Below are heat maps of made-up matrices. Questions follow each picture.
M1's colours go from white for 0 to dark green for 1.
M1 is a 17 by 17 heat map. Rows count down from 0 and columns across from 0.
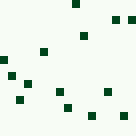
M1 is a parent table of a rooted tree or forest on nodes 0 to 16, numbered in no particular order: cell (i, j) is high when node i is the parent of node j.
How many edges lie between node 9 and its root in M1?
6
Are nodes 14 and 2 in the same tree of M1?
yes
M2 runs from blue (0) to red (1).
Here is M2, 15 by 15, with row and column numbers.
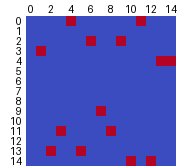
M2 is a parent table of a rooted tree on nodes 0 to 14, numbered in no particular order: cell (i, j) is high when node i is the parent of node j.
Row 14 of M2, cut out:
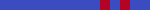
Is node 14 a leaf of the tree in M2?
no
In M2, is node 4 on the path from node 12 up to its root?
yes
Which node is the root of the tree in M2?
0
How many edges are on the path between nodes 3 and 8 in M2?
2
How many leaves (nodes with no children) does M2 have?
7
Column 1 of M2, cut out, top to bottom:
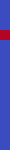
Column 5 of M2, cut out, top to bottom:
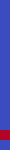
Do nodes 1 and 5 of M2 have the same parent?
no
